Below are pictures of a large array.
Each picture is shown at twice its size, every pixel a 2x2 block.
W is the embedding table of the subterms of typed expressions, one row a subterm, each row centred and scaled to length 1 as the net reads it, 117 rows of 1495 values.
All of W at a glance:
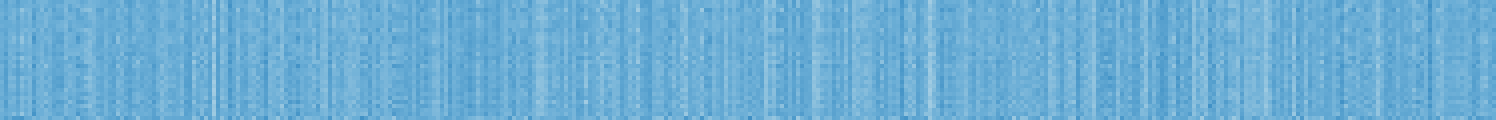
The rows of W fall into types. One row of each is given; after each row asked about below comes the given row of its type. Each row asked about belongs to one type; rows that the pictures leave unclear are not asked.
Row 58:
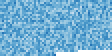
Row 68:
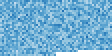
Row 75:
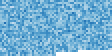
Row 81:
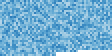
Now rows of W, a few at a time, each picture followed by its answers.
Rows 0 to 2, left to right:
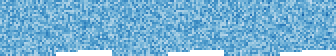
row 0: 75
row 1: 68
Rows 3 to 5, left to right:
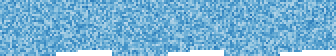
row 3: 81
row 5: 58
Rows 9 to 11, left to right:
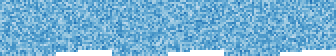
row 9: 81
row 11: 81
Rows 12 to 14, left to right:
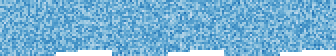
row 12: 81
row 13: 75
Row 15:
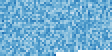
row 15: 58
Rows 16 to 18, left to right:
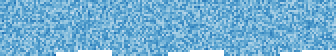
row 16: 58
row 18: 75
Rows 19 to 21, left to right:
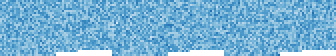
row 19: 68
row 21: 58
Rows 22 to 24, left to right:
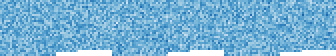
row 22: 81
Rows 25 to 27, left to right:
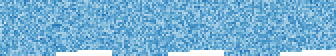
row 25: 81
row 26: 81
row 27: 81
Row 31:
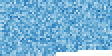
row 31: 81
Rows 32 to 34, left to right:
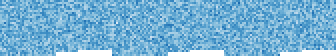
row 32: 75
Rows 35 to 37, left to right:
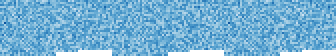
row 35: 58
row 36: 81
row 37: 58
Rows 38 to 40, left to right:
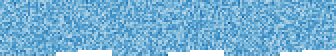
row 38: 81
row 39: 58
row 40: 58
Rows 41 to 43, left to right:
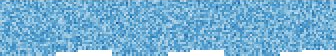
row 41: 81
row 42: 58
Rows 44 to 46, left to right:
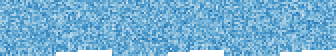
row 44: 75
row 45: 81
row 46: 75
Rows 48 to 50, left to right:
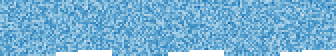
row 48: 75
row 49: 81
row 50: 58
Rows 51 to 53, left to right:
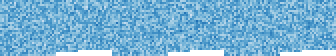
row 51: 75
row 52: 75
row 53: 75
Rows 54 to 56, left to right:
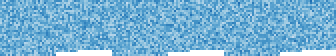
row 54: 75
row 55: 68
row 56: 81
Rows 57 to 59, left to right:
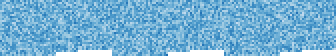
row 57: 81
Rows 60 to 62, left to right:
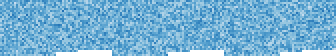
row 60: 68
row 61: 58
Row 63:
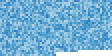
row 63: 58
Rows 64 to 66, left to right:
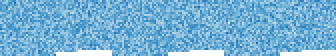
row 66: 58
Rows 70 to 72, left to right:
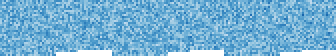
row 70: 75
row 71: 81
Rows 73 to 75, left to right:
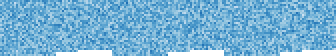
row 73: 68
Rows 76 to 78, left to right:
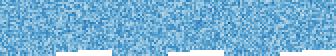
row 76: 75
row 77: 58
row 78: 58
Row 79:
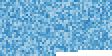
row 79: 58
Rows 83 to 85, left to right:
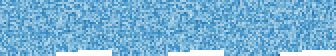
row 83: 75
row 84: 75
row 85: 58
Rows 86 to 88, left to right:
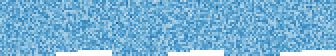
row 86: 68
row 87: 58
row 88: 81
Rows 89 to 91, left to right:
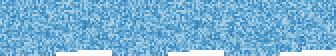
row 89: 75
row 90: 75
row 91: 81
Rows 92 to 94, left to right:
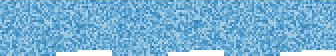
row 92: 81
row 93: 68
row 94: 81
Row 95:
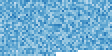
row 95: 68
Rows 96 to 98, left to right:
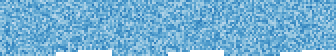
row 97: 58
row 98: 81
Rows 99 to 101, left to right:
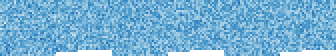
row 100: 68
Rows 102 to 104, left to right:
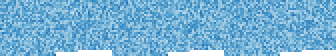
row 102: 58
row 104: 68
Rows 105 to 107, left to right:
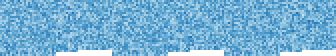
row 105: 75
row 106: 81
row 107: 75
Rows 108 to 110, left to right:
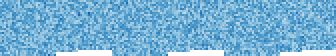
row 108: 68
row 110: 81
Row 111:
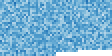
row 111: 81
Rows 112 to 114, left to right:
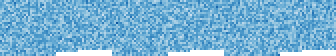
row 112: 81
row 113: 58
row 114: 58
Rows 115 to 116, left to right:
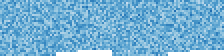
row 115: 81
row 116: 68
